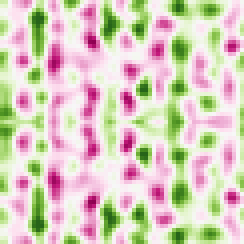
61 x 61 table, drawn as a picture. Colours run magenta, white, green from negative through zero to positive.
Histogram: bell-shaped. Seam: none. Average level on the scale: 50%. Slope: none. Stripes: upright, repeating 7 times. Mirror symmetry: top to bottom.
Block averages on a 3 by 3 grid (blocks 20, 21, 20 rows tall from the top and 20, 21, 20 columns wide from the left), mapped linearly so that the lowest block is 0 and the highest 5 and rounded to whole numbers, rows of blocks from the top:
2 0 5 / 3 0 4 / 2 0 5
